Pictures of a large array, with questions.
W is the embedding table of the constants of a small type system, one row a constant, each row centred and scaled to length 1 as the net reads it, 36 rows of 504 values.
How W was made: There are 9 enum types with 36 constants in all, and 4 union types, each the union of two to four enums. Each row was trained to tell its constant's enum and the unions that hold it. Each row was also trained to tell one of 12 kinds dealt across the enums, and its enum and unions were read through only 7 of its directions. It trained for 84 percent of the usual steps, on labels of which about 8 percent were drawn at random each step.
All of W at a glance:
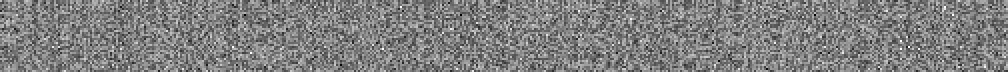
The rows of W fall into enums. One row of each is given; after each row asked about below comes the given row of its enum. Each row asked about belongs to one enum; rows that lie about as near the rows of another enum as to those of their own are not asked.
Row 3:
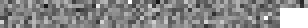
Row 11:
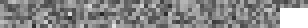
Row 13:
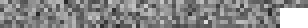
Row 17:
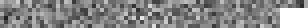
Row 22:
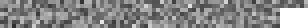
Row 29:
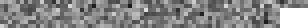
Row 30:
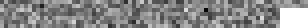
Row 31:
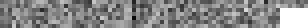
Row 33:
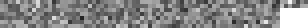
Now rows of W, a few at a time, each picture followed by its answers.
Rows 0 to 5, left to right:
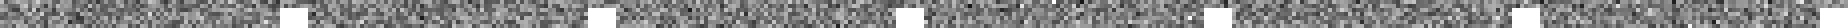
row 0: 33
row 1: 33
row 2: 11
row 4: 33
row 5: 30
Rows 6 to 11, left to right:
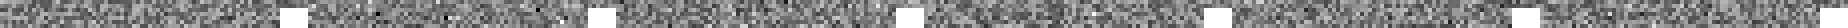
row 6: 22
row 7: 33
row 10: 17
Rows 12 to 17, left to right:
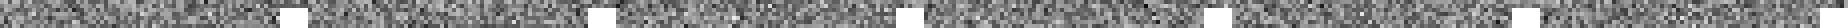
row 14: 29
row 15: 29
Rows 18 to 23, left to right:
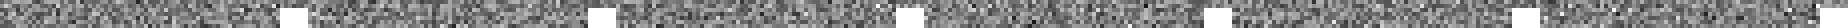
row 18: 3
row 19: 22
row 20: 11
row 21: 11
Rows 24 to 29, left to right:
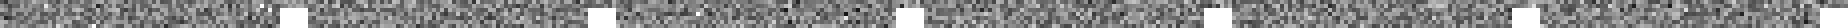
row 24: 30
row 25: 22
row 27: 22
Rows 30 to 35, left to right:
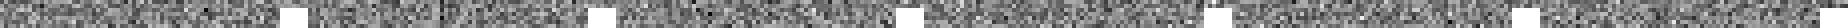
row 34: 11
